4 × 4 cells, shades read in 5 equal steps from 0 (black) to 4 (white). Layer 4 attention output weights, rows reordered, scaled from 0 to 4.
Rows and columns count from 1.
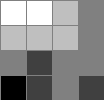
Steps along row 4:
up up down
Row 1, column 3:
3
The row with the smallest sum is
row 4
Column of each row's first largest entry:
1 1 1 3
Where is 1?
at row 3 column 2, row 4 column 2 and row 4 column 4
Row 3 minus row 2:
-1 -2 -1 0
